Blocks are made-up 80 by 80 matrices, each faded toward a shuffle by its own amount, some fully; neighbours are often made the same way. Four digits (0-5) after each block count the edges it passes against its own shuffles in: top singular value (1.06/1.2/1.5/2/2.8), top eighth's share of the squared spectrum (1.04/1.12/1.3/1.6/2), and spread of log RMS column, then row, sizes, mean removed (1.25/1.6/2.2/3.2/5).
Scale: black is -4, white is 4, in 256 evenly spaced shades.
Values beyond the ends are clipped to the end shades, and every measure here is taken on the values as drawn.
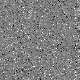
3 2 1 1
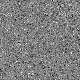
0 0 0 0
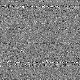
2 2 0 3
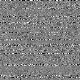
2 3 0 4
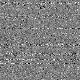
2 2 0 3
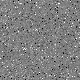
1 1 0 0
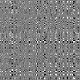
5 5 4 3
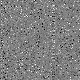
3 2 1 0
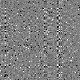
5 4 2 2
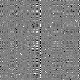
5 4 3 2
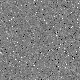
0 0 0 0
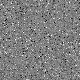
0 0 0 0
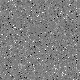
2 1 0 0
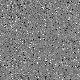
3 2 0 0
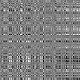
5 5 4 4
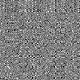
4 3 2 2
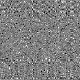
4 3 1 2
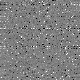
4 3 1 2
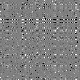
5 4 2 3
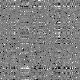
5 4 2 2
